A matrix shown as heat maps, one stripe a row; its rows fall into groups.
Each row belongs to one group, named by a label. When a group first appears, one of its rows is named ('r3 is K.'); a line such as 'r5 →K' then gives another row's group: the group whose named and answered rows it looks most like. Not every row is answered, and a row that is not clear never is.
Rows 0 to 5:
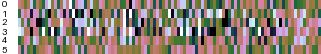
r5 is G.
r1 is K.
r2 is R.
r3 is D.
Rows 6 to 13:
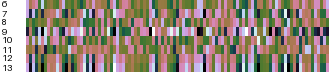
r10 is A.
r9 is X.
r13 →G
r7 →G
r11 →R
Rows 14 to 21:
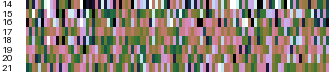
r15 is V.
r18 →V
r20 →R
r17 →G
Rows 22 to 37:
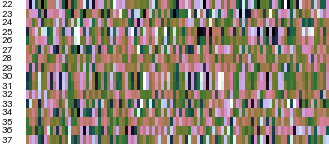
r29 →G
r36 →V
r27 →K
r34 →K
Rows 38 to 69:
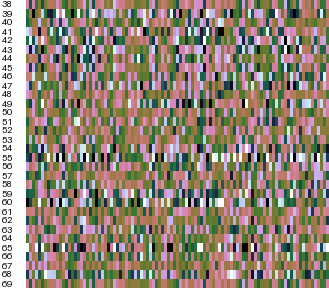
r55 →V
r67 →A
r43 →G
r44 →K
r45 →G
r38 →G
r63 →R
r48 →D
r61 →V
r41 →D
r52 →R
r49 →K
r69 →G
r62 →X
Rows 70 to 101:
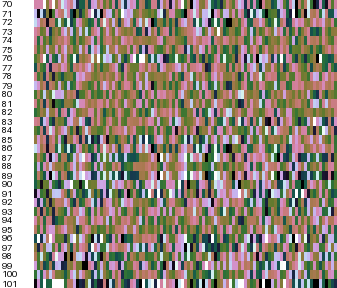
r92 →G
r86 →D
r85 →K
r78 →R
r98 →V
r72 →D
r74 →G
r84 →A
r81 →R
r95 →A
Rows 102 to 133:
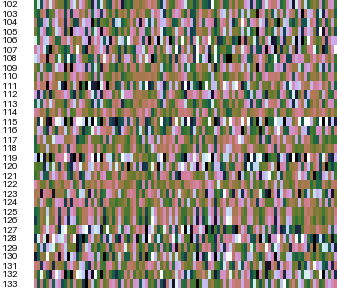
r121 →A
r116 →R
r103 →V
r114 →D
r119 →G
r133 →K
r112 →G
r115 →V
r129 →A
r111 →K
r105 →V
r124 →V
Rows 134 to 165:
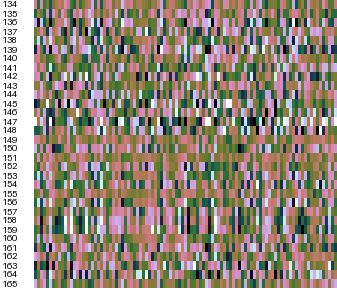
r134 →G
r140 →K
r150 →R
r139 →X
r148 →V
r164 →K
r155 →A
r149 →D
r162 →D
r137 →K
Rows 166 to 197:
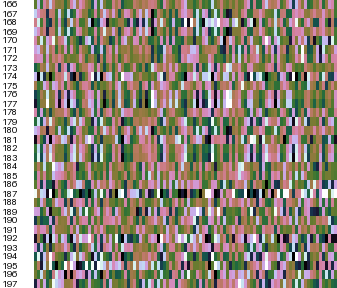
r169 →D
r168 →K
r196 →V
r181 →X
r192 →X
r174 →G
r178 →G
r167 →D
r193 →G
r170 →A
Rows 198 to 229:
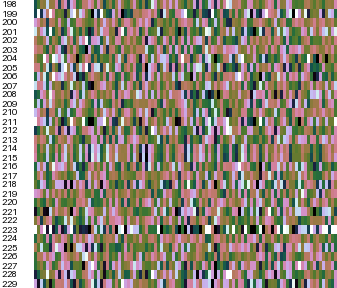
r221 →A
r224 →X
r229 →G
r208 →K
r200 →D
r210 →D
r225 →V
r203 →K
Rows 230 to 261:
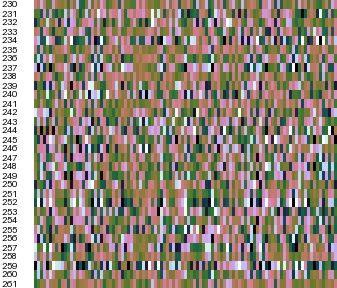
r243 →K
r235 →G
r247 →V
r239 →X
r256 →G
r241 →V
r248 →A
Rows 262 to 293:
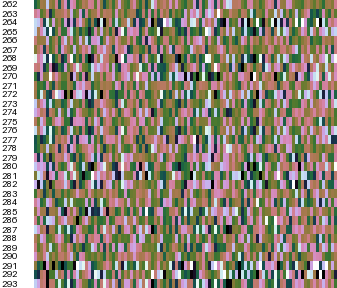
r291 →R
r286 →A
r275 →V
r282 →G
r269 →R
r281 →R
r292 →V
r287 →D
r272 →V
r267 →X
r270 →K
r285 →K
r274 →D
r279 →G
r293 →D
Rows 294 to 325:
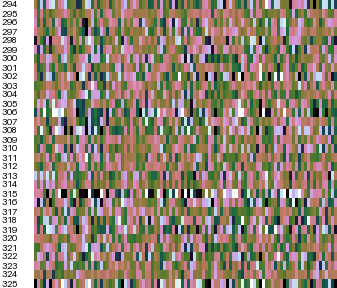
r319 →A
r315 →K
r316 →G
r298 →X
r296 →K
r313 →A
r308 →V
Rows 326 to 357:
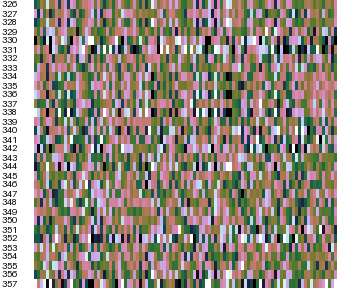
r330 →X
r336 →D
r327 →G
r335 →R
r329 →A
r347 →R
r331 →X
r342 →G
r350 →G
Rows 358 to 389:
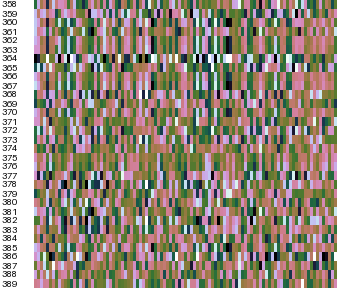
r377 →G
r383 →K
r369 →X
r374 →R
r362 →D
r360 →D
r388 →A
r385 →D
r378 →K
